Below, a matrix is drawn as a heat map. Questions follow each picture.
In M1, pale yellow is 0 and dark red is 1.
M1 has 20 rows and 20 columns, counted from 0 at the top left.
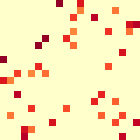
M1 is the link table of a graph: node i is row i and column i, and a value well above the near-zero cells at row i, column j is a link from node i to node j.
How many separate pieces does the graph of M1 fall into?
2
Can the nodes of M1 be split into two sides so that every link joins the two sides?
yes
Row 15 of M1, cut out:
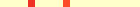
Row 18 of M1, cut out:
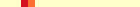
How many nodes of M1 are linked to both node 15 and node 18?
1
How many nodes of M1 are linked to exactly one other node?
2
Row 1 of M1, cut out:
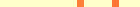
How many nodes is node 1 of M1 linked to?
2
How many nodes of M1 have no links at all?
1
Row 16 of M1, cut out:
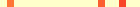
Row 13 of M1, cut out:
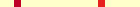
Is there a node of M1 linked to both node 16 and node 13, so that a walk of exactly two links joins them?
yes
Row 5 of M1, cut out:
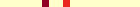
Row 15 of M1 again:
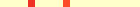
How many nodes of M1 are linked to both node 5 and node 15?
1
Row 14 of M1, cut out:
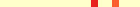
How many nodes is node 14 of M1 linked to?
2
